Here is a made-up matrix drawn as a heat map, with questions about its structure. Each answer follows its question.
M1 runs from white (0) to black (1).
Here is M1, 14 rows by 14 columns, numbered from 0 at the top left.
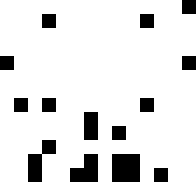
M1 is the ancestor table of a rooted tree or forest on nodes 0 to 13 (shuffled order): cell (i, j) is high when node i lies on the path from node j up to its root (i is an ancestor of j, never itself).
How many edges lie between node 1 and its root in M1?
1
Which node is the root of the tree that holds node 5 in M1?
12
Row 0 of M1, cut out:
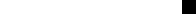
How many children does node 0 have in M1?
1
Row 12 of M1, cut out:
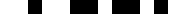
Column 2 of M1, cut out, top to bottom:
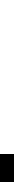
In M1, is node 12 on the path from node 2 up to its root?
yes
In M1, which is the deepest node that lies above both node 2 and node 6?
11
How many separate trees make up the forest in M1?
3
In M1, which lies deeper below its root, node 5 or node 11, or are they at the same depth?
the same depth
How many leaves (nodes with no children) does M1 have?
5
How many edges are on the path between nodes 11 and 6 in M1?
3
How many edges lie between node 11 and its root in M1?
1
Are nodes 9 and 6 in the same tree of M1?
yes
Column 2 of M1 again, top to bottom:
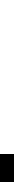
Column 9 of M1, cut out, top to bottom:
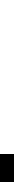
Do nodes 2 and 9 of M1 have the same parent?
yes
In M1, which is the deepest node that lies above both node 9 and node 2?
11
